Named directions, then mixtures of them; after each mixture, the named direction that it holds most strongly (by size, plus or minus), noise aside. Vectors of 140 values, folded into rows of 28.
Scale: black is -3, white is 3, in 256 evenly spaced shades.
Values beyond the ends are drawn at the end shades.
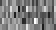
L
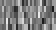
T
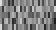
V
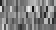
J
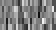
T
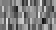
T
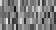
V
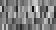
J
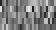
J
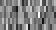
T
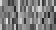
V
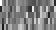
J
